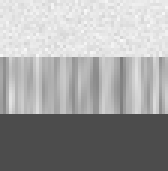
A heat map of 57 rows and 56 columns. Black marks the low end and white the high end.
It is made of 3 by 1 panels. Panel 1,1: very high, fine-grained, faint in contrast. Panel 2,1: high, streaked downward. Panel 3,1: low, flat.
